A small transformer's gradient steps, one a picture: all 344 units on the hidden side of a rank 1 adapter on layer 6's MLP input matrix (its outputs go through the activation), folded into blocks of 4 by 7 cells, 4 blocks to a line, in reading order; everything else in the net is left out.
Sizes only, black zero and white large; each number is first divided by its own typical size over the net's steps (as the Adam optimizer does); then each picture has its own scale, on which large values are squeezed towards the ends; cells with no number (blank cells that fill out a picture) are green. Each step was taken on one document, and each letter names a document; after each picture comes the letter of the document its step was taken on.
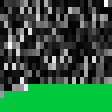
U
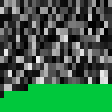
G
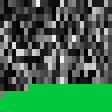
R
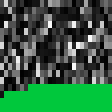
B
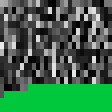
R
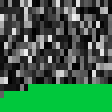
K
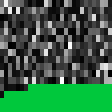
B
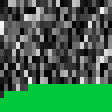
K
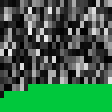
R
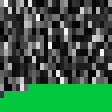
B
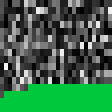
K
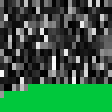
U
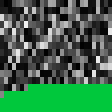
K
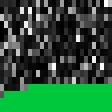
U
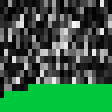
G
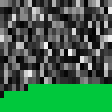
K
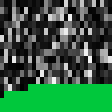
G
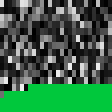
K
